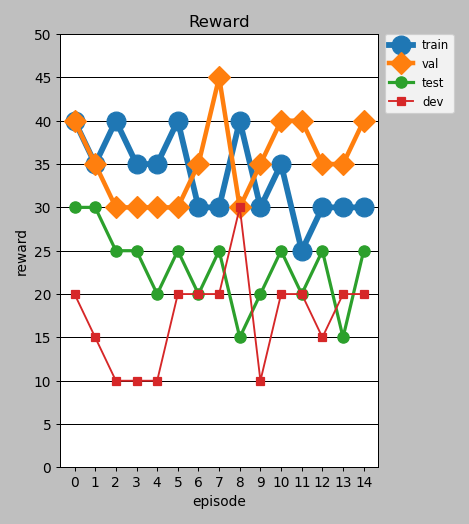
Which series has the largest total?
val
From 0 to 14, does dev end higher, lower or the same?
the same
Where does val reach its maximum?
7
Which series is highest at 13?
val
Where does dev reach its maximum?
8
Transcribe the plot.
Title: Reward
x-axis: episode, ticks 0 1 2 3 4 5 6 7 8 9 10 11 12 13 14
y-axis: reward, ticks 0 5 10 15 20 25 30 35 40 45 50
Legend: train, val, test, dev
Values:
train: 40 35 40 35 35 40 30 30 40 30 35 25 30 30 30
val: 40 35 30 30 30 30 35 45 30 35 40 40 35 35 40
test: 30 30 25 25 20 25 20 25 15 20 25 20 25 15 25
dev: 20 15 10 10 10 20 20 20 30 10 20 20 15 20 20
